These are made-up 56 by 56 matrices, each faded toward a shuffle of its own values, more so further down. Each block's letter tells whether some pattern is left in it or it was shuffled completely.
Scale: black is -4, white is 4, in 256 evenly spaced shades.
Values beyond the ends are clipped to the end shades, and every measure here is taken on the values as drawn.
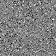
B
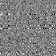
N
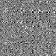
N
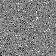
B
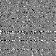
N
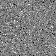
B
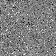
B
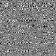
N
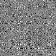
N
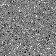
B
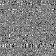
N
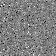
B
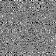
N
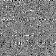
N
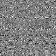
N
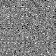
N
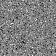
B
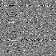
N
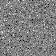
B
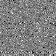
N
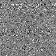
N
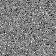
B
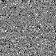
N
